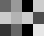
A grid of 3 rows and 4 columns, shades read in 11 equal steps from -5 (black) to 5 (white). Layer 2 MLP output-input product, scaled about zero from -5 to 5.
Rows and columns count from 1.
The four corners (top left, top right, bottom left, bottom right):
-1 3 -3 4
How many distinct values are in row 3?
4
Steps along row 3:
up down up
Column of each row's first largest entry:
4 1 4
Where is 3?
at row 1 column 4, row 2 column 1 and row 2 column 3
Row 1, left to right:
-1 1 -5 3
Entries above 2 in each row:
1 2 1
